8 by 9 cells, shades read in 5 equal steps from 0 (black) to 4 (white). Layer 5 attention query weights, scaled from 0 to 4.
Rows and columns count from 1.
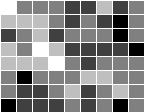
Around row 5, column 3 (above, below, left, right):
4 2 3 4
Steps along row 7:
down same up up down up up down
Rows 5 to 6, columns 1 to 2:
3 3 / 2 0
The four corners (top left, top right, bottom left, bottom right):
4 2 0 2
